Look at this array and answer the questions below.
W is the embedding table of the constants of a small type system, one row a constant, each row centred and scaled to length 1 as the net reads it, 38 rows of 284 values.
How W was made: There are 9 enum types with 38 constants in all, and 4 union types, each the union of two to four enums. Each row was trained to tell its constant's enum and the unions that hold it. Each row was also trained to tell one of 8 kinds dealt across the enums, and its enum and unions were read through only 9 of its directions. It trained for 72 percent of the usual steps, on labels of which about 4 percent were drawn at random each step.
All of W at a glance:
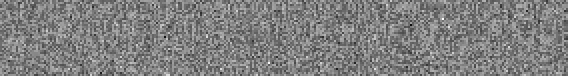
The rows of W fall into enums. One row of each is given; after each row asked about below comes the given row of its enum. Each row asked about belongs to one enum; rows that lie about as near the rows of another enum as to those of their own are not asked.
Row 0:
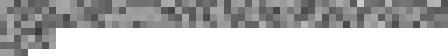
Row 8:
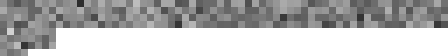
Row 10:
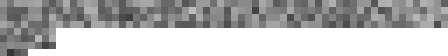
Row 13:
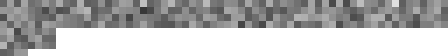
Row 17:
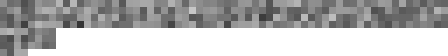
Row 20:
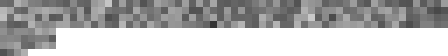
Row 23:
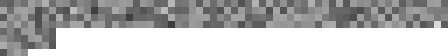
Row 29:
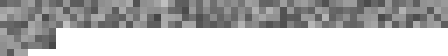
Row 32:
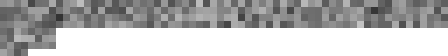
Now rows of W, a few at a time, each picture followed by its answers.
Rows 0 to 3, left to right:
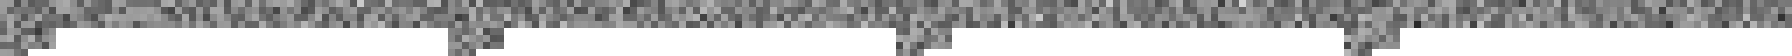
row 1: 23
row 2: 20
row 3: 20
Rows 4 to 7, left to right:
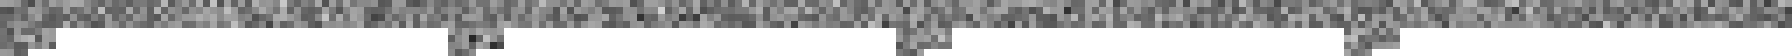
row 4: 32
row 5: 17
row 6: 29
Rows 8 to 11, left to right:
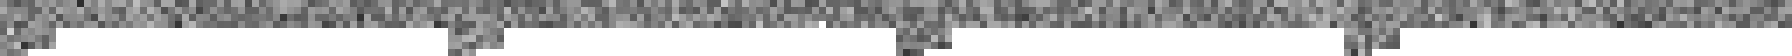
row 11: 17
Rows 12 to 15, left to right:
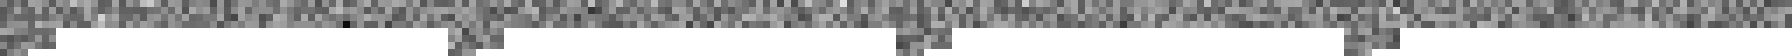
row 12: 10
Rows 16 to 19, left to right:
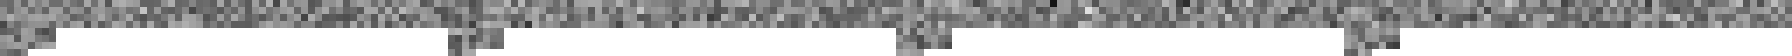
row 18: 8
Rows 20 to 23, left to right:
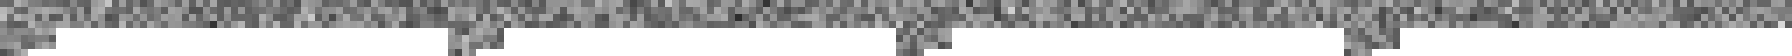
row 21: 29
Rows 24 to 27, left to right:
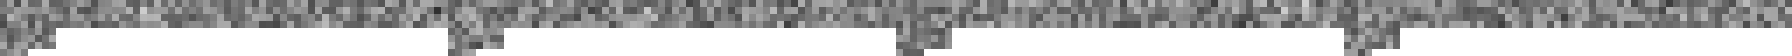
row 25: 23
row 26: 10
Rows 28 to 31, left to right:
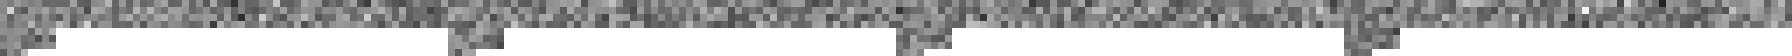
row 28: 20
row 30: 23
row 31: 10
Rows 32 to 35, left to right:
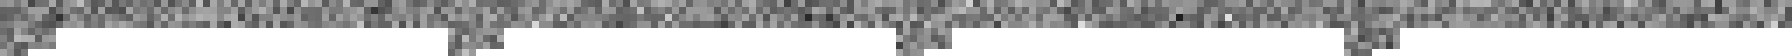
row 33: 29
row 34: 8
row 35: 10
